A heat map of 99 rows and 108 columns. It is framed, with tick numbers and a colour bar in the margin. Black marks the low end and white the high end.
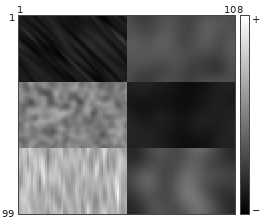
It is made of 3 by 2 panels. Panel 1,1: very low, slanting down to the right, faint in contrast. Panel 1,2: low, smooth, faint in contrast. Panel 2,1: middling, blotchy. Panel 2,2: very low, smooth, faint in contrast. Panel 3,1: high, streaked downward. Panel 3,2: low, smooth.
